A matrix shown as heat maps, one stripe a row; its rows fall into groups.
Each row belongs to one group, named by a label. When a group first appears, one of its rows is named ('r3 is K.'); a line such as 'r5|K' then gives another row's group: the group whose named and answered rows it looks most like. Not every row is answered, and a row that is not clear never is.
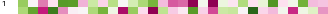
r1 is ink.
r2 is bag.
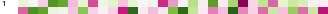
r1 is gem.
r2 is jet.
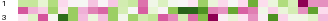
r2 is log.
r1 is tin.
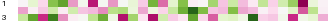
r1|gem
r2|log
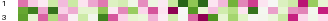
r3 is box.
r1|log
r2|bag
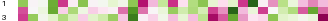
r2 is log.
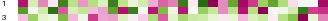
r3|gem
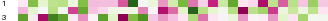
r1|jet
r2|gem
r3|bag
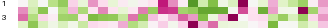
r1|gem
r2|gem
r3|ink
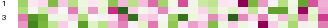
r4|jet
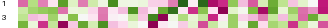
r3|log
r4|box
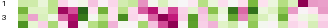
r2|box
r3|box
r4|bag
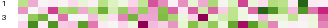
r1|box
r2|ink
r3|jet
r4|gem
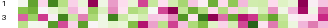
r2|bag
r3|ink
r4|tin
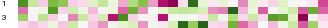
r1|bag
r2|log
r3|box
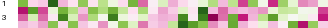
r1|tin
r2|ink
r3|ink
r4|log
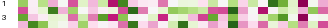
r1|box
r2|log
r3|box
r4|jet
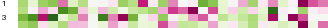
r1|tin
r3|bag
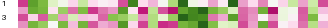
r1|jet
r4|gem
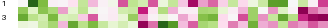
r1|jet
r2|tin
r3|tin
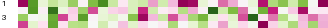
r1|ink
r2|gem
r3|tin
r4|log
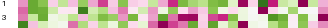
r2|jet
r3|ink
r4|box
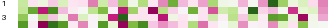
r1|box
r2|bag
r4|bag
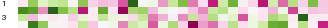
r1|jet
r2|bag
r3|box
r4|jet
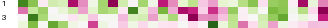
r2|ink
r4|gem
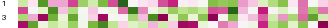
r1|box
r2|log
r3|log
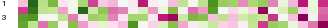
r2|jet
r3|bag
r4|tin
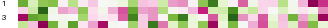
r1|tin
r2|jet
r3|jet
